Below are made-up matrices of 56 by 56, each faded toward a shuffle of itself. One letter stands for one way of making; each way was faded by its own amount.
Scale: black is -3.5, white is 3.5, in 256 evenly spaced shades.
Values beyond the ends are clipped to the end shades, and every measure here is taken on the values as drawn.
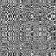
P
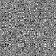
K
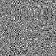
K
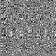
K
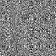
K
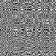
P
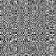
P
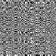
P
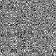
K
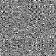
K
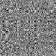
K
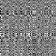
P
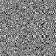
K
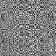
P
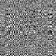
P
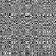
P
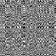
P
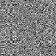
K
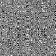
K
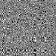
K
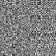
K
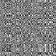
P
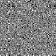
K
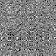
K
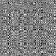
P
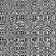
P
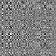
P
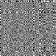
P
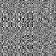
P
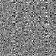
K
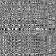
P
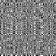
P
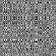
P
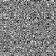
K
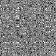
K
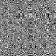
K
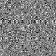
K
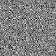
K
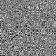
K
